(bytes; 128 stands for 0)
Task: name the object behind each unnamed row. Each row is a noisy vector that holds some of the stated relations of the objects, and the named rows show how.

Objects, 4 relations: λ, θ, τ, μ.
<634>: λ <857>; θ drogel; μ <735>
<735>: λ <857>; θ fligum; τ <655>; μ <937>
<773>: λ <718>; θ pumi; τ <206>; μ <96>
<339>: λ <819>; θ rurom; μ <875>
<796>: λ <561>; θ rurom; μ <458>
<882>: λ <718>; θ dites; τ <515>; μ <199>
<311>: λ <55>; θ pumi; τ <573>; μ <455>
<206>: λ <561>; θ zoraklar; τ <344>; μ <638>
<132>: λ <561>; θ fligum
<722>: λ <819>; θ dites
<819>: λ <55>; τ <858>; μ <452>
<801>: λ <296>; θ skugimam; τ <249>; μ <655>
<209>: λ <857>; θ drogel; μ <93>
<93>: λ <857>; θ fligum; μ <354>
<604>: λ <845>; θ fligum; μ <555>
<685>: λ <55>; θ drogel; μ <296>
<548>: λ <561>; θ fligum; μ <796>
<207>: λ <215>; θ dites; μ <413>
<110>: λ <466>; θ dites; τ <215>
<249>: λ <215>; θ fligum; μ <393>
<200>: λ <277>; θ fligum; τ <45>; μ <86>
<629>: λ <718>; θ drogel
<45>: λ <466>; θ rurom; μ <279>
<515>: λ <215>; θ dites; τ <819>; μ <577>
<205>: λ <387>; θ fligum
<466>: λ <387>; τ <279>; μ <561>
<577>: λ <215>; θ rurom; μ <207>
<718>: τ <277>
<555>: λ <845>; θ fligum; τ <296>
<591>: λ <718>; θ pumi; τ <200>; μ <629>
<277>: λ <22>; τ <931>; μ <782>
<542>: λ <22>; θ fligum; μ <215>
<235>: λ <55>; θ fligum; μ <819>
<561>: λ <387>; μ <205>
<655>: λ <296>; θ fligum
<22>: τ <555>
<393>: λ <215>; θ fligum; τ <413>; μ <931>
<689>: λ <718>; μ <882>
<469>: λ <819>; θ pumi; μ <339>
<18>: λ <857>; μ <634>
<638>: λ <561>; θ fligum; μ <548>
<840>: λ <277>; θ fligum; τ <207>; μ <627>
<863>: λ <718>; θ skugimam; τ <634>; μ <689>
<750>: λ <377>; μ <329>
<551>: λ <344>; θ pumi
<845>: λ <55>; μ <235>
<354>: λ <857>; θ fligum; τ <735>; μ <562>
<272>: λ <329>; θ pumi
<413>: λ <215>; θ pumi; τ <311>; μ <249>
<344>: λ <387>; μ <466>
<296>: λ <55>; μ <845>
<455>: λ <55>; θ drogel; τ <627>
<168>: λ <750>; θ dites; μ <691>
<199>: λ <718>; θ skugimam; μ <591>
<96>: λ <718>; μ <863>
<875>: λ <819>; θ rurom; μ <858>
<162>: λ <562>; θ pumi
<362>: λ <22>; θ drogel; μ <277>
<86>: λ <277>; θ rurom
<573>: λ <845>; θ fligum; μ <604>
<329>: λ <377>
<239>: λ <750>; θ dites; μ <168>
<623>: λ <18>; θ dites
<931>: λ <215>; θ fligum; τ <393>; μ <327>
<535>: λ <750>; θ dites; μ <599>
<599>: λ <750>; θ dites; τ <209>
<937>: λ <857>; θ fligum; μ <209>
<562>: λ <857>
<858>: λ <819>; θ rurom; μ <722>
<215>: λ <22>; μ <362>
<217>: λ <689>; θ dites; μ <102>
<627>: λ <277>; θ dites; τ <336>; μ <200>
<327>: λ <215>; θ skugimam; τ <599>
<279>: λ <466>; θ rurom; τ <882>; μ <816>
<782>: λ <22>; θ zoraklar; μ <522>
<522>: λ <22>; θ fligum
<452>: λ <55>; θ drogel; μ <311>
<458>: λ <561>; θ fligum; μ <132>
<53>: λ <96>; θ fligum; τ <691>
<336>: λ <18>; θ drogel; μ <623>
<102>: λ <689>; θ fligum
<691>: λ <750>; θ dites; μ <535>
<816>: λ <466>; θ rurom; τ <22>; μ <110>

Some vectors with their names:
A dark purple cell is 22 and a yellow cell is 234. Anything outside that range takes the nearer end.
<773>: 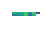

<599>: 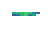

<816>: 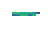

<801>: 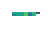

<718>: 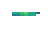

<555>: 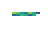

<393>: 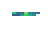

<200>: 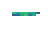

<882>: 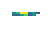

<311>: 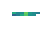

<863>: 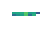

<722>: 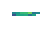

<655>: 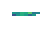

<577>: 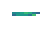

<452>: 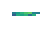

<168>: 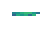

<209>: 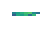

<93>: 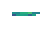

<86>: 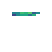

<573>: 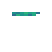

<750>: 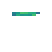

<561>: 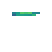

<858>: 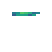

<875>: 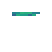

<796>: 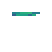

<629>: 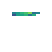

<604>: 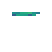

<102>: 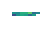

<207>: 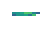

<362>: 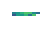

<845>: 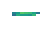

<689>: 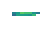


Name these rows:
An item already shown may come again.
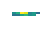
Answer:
<819>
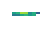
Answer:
<466>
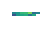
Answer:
<623>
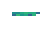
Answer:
<469>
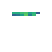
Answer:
<627>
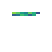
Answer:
<555>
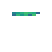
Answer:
<336>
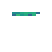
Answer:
<469>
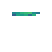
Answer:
<691>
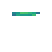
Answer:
<96>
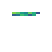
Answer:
<555>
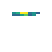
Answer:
<882>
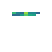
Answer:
<413>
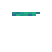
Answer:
<573>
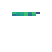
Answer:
<773>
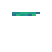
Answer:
<45>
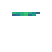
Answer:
<591>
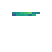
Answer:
<535>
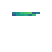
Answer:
<782>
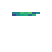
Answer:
<86>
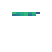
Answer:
<735>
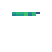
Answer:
<206>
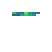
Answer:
<931>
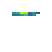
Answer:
<279>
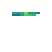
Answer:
<277>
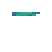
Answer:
<796>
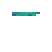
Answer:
<638>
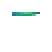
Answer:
<215>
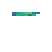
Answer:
<452>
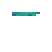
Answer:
<638>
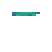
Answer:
<339>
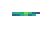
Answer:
<327>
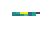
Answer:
<515>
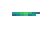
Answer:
<110>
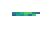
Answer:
<362>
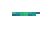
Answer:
<354>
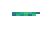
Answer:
<634>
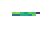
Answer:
<22>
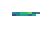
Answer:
<522>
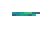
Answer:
<249>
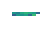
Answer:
<542>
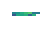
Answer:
<199>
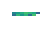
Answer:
<336>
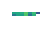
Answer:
<801>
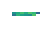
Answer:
<296>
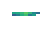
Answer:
<110>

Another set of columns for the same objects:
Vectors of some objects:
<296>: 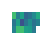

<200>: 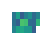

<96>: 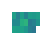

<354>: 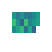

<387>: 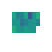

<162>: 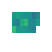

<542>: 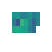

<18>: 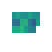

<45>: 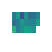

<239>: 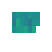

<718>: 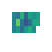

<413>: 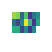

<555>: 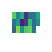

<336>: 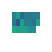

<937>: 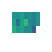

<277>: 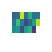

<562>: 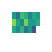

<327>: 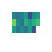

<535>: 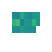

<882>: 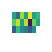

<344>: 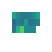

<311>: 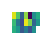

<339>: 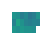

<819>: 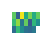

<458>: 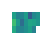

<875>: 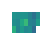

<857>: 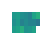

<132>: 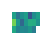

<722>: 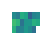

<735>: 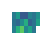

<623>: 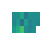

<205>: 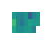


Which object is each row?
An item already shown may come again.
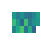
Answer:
<354>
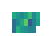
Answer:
<466>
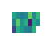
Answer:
<279>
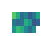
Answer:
<573>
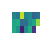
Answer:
<931>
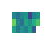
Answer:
<327>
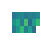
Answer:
<599>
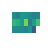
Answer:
<591>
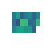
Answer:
<200>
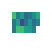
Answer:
<296>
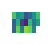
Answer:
<22>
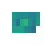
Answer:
<362>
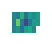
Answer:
<718>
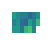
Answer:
<816>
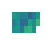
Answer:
<816>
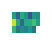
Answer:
<629>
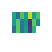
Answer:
<515>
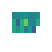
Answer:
<209>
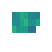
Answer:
<207>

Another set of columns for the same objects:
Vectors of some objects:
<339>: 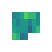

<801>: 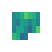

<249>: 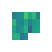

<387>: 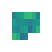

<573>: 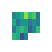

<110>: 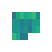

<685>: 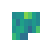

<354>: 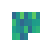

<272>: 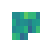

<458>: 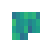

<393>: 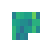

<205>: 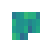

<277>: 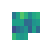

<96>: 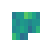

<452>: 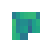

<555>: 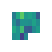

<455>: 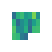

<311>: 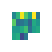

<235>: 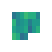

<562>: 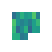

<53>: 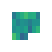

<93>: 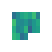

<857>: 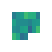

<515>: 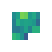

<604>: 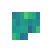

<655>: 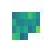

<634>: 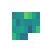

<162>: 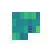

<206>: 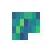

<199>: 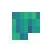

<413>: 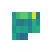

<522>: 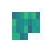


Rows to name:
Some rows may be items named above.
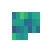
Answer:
<277>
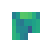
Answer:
<209>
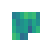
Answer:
<875>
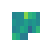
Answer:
<215>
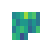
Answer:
<573>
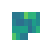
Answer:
<45>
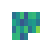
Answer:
<735>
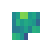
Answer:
<515>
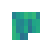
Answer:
<722>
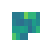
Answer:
<45>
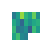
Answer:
<327>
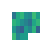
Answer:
<931>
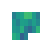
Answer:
<296>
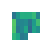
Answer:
<629>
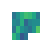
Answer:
<773>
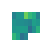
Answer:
<168>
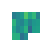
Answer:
<249>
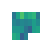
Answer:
<816>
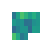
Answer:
<718>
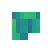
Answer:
<452>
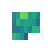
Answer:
<515>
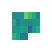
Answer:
<362>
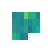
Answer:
<207>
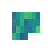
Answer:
<773>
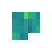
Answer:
<207>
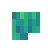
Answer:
<858>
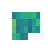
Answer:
<629>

